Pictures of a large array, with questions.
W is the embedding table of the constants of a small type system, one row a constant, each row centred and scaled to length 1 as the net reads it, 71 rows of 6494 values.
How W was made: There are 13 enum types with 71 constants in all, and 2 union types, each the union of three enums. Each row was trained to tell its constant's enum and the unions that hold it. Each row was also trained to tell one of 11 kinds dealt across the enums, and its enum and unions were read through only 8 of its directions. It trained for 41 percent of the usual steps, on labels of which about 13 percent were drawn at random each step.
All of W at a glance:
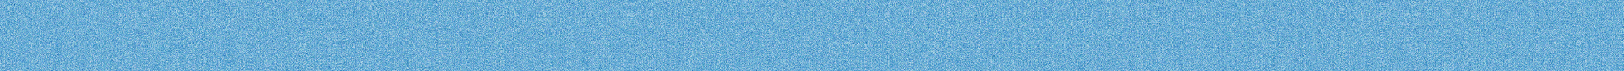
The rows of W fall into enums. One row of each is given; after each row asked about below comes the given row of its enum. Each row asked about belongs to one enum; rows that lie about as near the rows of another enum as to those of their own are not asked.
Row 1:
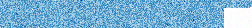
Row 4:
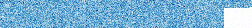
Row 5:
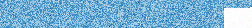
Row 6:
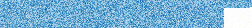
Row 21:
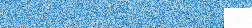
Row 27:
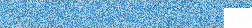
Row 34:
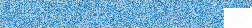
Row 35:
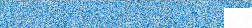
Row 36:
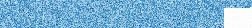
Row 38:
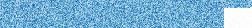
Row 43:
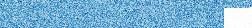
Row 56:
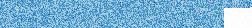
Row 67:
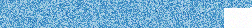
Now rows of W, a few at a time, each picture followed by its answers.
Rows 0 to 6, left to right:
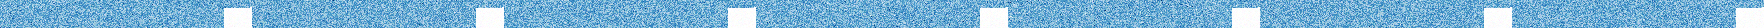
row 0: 1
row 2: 1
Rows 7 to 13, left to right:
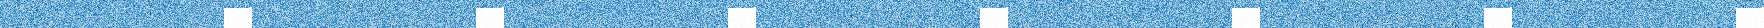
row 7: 1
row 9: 56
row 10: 6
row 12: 56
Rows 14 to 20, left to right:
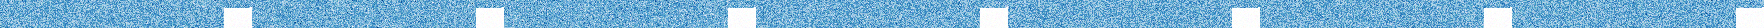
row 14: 27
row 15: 5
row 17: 6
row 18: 5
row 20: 5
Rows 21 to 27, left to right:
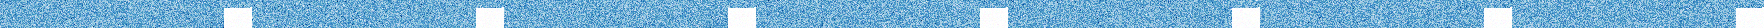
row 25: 36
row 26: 6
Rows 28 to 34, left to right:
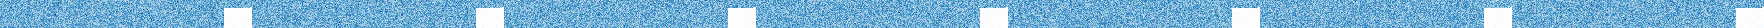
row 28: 21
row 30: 1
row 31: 56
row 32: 35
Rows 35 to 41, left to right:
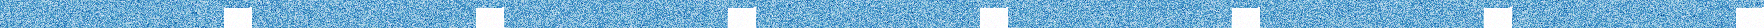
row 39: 35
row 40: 34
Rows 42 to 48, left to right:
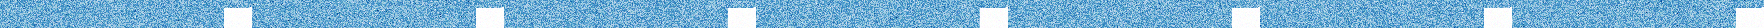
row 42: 56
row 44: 34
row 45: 34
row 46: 34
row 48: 35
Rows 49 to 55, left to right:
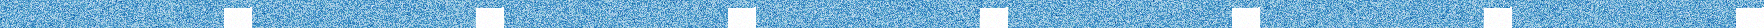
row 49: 36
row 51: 6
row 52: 35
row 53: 21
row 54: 34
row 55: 27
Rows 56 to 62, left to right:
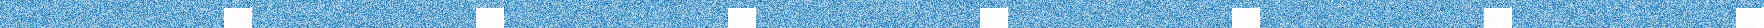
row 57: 38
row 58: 35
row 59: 21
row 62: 6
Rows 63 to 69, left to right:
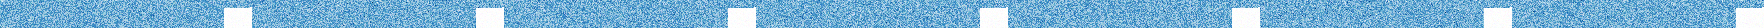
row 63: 36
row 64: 38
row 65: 35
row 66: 27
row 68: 34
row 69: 27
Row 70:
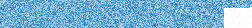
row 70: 56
